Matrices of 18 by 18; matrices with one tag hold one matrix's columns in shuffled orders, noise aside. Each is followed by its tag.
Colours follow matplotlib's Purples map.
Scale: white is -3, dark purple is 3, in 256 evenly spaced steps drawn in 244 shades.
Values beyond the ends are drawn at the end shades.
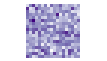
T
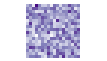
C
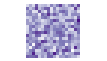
T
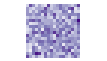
T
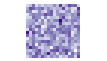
T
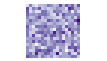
T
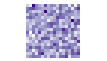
C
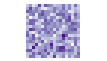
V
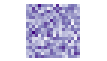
C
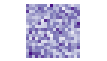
C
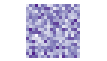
C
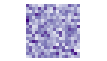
T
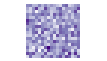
T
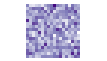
C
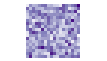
C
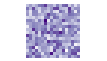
T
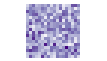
V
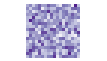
C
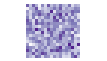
V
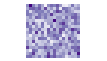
C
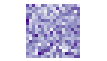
T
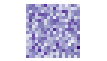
V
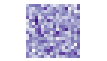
T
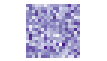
V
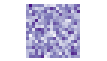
C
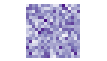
C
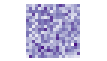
V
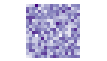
C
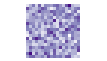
C
